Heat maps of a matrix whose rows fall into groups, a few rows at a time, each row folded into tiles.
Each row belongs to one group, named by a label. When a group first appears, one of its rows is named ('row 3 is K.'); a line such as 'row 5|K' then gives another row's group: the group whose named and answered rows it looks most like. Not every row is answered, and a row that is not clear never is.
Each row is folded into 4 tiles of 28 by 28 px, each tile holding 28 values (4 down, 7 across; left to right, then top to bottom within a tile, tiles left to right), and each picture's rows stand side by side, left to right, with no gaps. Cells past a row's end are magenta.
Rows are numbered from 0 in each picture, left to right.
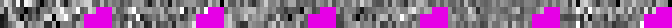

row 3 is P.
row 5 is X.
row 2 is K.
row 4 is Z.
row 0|P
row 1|X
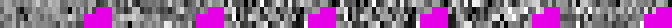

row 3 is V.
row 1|Z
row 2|V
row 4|P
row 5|X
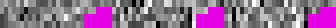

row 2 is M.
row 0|P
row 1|V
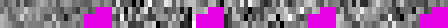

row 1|V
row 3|K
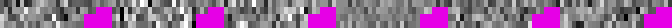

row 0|K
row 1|M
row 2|P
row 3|Z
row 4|V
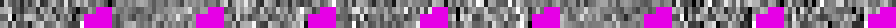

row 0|V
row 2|M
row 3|X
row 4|M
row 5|K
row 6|V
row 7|V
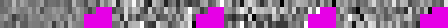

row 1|M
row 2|X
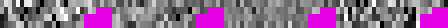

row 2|Z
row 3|V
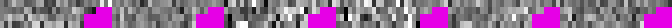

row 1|V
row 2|P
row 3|M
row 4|P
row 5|V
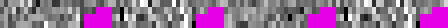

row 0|M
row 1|M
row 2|K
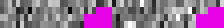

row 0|Z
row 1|P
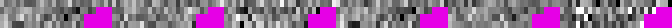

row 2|Z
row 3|K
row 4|K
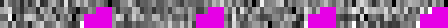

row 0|V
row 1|Z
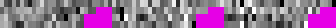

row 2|X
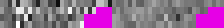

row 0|X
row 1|K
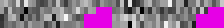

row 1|Z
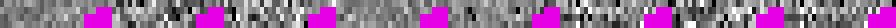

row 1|K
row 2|M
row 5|X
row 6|P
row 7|X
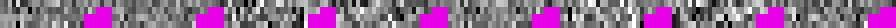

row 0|Z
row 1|V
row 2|V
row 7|V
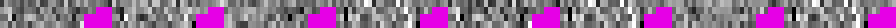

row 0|V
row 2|K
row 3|M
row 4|V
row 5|M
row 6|Z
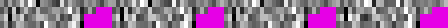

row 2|M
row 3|M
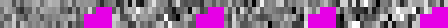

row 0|Z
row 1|K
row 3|P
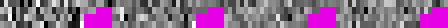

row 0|V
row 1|V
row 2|K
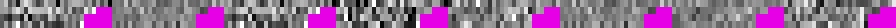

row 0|X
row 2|X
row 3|V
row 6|P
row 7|M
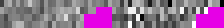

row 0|P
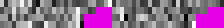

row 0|M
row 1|V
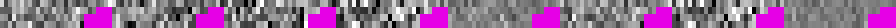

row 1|K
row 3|P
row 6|P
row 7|V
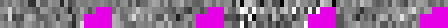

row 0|V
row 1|K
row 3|P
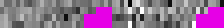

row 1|X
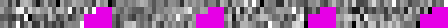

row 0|X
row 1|P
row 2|M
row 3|Z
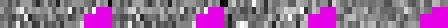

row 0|X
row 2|P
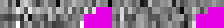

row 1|V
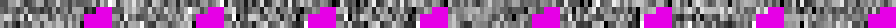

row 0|Z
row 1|M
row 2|V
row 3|V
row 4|K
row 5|V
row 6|X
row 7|Z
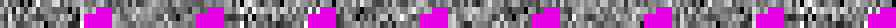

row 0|V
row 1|K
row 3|P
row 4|K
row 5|M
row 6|V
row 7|X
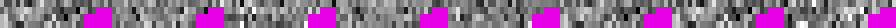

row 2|X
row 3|Z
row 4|V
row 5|K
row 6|K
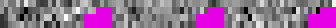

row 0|P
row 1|Z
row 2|Z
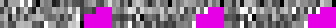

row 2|X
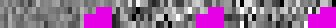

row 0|V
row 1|P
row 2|X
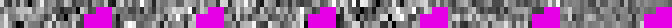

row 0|K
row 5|V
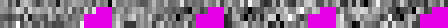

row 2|P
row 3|K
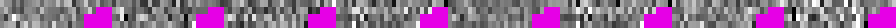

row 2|Z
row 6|M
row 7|M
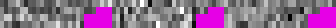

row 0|Z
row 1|M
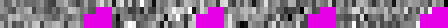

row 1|P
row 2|K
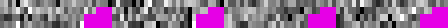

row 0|X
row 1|V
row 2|K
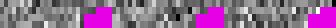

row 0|M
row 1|K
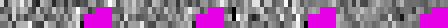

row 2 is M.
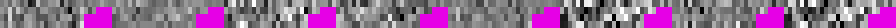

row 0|V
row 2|P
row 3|K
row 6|Z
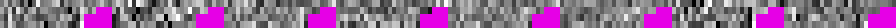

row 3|Z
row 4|M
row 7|V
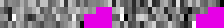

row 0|M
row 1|V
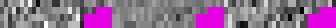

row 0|M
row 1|K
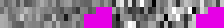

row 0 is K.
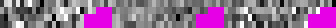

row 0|P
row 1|K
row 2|X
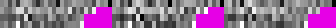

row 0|X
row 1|X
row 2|X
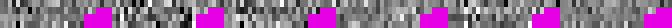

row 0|Z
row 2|Z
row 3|P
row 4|X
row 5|Z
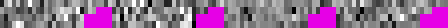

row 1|M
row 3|P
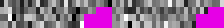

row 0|V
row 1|Z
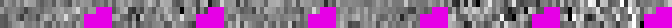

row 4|K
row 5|M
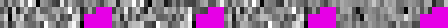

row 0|M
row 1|M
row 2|M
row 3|Z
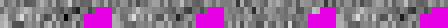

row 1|K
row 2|Z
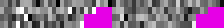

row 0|X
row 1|V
